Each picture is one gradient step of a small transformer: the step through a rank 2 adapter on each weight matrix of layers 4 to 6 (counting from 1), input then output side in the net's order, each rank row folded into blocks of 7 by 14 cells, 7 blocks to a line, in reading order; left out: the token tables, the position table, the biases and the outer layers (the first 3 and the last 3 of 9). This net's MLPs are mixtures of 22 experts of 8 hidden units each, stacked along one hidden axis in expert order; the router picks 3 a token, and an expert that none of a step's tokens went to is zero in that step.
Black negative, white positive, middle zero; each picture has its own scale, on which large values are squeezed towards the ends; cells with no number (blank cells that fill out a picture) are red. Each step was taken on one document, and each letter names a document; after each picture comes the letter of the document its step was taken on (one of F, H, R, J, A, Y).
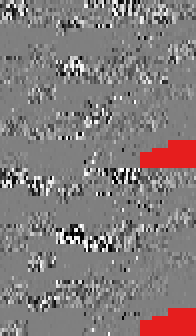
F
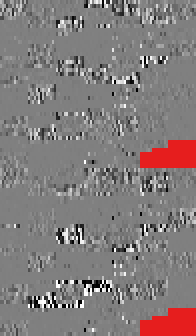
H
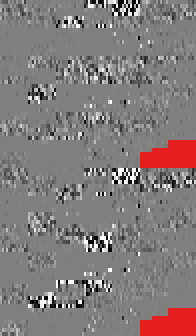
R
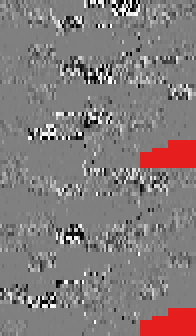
F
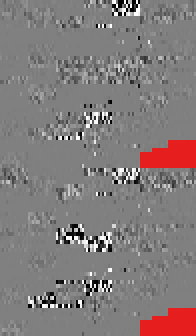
R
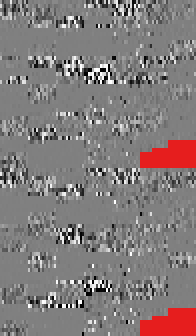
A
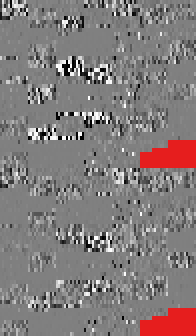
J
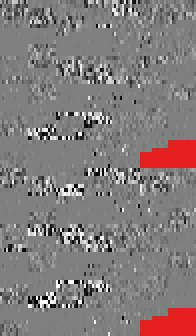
F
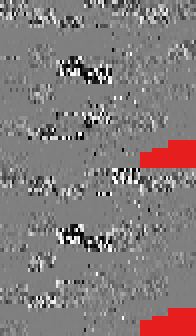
F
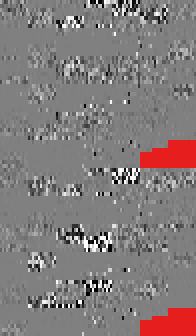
R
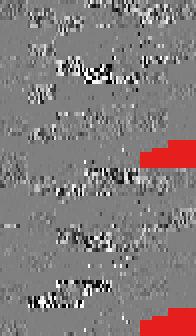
H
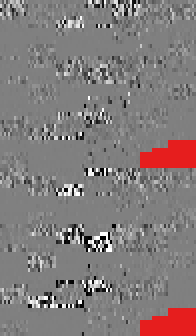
A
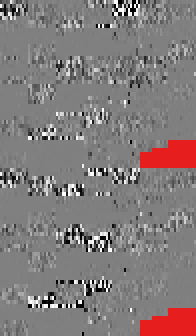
A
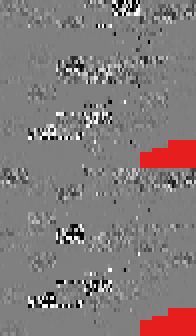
R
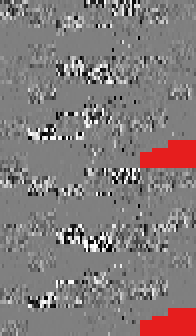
F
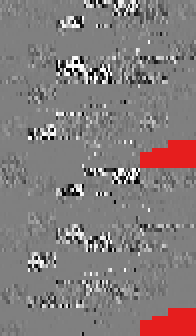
R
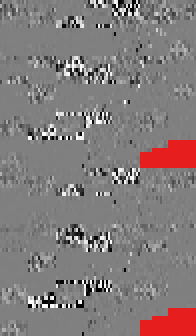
A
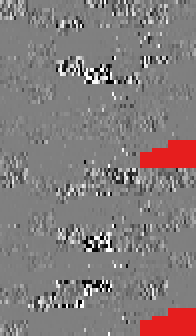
H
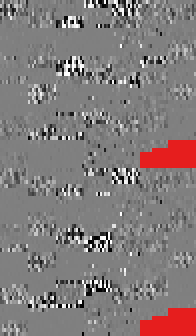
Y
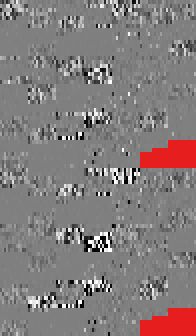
J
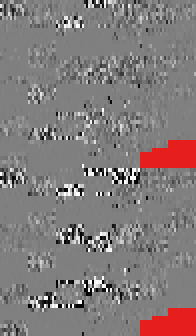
Y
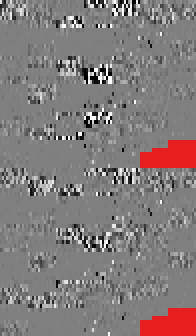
F
